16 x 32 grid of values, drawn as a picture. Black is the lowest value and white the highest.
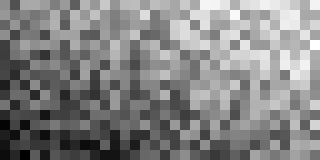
The ninth with the lowest average is the bottom left. The field climbs toward the top right. There are no regular stripes. Neither half mirrors the other. The top right is the ninth with the highest average. On average the colour sits 50% of the way up the scale.
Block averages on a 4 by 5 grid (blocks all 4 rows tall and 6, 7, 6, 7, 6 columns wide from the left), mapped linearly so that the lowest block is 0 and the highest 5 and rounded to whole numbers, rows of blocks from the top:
3 3 4 5 5
2 3 3 4 5
1 1 2 3 4
0 0 1 2 3
